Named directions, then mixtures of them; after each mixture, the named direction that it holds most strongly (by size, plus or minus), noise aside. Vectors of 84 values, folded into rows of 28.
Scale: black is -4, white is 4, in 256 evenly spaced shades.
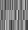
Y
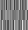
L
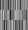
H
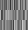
L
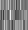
H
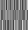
L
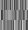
L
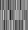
H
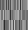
H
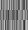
Y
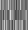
H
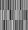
H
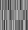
H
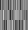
H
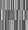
Y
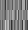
Y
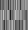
H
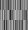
H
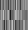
H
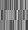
Y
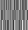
L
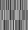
H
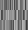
Y
